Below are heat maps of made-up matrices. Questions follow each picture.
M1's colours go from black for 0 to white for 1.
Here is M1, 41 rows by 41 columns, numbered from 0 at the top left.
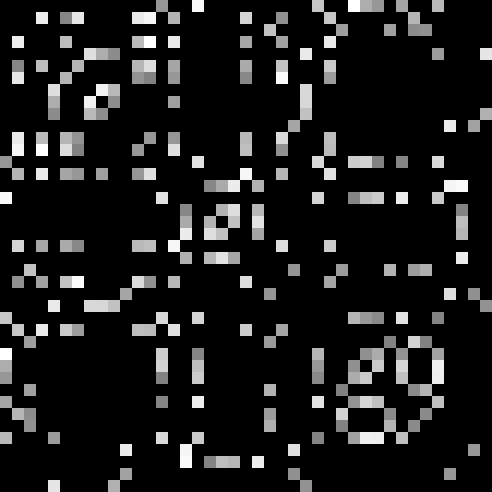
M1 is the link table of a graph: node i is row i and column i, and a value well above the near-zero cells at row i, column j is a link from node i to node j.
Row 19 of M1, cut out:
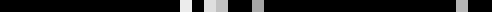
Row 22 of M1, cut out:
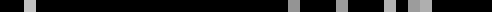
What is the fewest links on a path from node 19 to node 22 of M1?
4
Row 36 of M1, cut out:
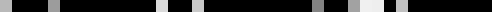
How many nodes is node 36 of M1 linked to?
9
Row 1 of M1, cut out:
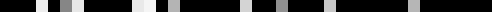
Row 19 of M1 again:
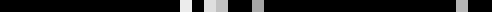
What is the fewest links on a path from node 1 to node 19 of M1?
6
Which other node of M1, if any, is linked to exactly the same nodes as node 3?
node 6
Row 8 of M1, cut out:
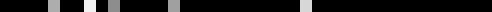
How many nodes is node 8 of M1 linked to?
5
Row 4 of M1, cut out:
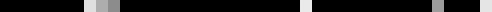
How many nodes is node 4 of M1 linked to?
6
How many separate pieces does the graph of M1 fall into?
1
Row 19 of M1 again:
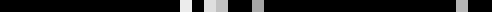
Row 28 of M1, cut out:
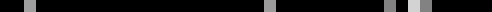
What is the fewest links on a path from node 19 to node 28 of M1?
5
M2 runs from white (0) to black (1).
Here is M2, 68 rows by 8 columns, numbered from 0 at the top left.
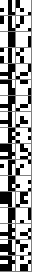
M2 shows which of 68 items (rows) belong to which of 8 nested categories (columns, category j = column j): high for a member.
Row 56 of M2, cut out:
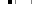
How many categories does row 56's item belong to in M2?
1
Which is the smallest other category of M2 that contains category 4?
2
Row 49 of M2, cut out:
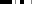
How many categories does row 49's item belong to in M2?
4
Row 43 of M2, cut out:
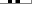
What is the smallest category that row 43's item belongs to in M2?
4
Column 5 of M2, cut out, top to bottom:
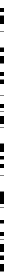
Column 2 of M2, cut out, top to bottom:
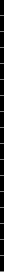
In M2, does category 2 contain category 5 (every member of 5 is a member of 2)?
yes
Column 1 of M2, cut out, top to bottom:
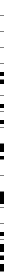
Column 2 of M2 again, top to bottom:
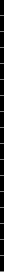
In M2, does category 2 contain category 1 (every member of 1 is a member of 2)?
yes
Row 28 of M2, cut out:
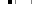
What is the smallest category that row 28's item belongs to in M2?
2
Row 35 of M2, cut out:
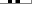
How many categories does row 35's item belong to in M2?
2
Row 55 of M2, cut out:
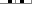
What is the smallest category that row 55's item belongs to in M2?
5
